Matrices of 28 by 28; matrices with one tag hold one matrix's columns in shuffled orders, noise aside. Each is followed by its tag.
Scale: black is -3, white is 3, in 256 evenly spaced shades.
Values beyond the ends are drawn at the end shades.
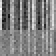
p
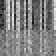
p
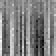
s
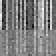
p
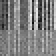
p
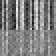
p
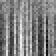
s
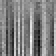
s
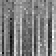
s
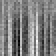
s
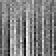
s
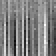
s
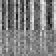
p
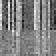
p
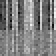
p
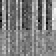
p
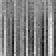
s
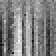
s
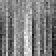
s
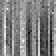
s
